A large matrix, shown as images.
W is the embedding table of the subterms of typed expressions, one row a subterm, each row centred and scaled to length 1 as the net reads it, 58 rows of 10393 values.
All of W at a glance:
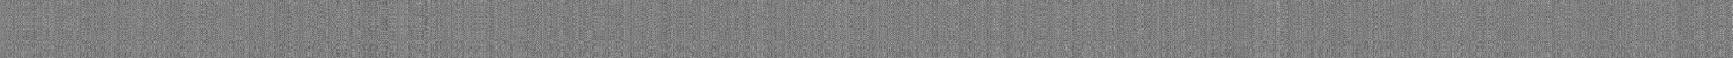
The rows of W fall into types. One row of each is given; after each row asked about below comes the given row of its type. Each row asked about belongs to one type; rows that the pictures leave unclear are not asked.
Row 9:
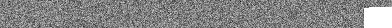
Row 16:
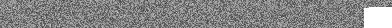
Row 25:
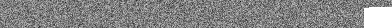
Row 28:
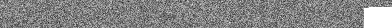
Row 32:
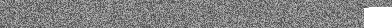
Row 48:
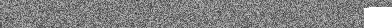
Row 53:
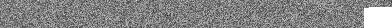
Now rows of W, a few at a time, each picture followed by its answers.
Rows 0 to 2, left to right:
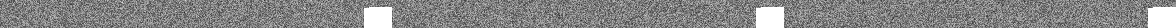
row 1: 53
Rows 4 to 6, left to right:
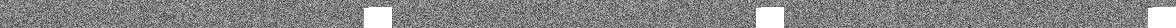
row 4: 28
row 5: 16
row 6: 32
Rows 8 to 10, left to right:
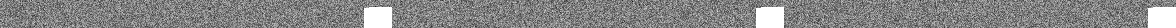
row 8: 32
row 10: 32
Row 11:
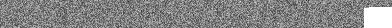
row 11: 53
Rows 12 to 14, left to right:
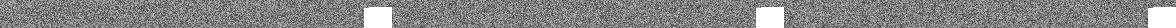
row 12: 16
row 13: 25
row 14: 48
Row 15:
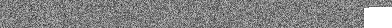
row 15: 9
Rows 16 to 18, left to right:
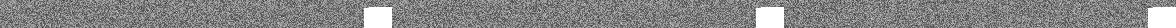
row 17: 16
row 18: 32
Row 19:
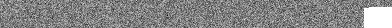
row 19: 25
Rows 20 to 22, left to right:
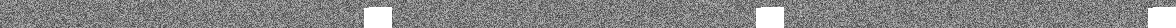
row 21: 53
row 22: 9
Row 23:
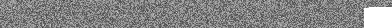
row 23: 16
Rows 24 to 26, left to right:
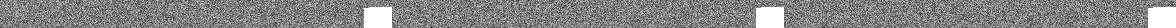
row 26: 48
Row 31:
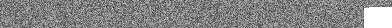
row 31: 53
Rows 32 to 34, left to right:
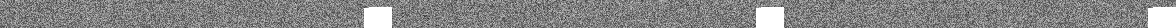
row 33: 16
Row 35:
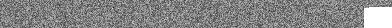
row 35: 53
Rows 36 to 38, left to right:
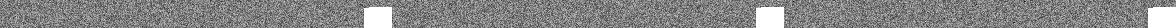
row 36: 32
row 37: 25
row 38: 9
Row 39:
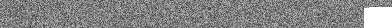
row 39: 32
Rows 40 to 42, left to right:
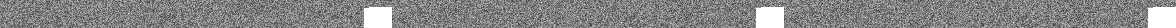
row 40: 28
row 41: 25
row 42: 25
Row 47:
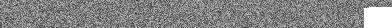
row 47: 48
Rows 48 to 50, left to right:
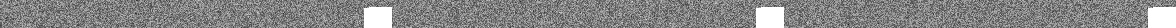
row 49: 53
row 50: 53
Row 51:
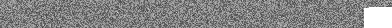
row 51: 16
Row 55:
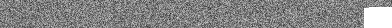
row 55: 32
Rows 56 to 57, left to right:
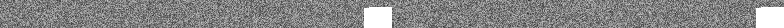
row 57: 48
